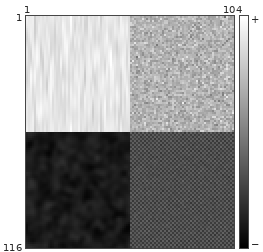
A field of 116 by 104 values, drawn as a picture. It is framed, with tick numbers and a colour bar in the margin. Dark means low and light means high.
It is made of 2 by 2 panels. Panel 1,1: very high, streaked downward, faint in contrast. Panel 1,2: high, fine-grained. Panel 2,1: very low, blotchy, faint in contrast. Panel 2,2: low, checkered.
